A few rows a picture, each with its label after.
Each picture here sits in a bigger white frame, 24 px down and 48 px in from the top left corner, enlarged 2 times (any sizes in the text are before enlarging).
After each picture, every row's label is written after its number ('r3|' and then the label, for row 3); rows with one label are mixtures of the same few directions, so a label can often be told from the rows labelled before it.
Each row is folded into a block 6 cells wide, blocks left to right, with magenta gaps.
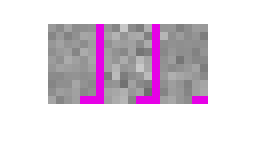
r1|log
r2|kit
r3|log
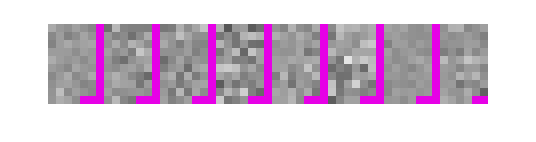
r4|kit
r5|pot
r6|kit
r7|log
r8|kit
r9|log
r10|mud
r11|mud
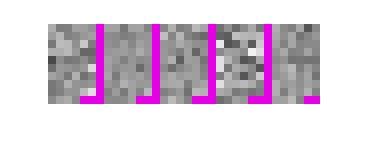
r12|mud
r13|kit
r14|log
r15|mud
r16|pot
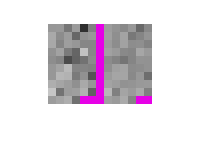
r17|pot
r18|pot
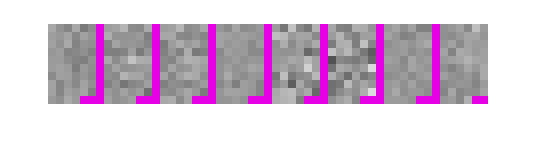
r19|pot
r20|mud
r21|mud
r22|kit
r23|kit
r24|mud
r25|kit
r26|pot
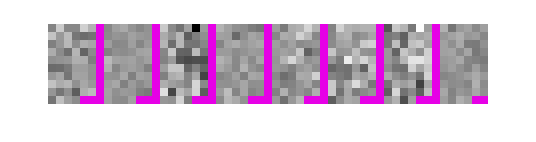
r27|log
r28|mud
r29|pot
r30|kit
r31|pot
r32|log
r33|pot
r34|pot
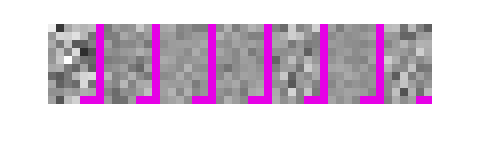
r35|pot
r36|kit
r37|kit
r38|log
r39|kit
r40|log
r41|kit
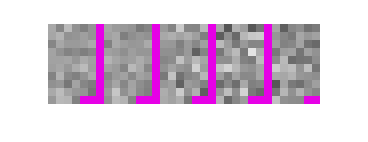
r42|kit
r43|kit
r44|kit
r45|log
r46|log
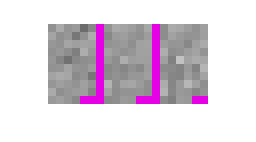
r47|pot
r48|log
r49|log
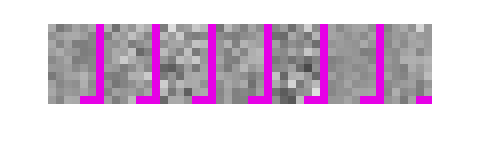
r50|pot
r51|pot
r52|log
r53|pot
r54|kit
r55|mud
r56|pot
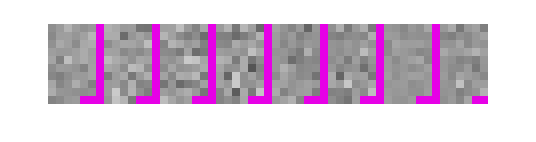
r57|log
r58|kit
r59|mud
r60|kit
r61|pot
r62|kit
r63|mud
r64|kit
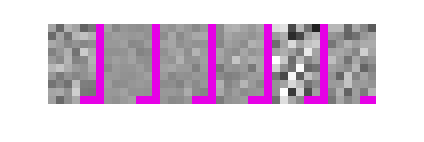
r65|log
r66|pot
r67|log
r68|log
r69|kit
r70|kit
